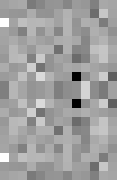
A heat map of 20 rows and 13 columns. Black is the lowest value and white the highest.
There is no overall slope. The values are skewed, with a long tail toward low values. It is mirror symmetric from top to bottom. The centre is the ninth with the lowest average. No seam splits the table.
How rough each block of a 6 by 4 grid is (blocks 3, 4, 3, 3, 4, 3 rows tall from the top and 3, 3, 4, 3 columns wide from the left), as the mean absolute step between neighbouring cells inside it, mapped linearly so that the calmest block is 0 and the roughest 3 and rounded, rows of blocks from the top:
1002 | 0110 | 1232 | 1232 | 0110 | 1002
